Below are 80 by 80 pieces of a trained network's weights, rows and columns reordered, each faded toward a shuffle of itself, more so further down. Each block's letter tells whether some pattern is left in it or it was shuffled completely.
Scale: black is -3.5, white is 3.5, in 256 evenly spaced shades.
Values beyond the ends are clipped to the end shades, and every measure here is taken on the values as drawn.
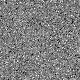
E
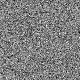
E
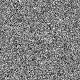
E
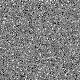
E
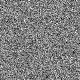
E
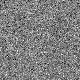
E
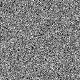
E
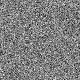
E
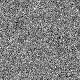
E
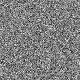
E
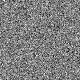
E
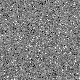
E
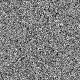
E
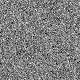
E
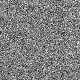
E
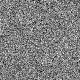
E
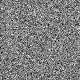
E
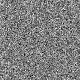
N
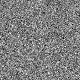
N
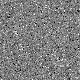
E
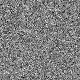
E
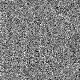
N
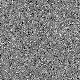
E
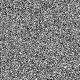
E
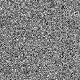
N
